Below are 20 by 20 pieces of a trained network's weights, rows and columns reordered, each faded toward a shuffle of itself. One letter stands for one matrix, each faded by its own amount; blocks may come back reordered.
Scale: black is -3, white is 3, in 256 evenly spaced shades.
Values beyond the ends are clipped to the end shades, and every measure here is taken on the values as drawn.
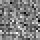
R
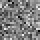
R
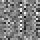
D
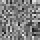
D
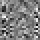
D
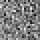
R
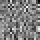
D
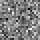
R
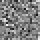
R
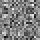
D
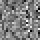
D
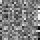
D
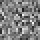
D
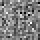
R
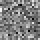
R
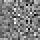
D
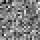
R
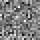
R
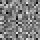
D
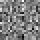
D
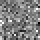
R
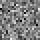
R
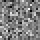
R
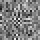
D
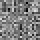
D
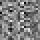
D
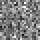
R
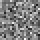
R
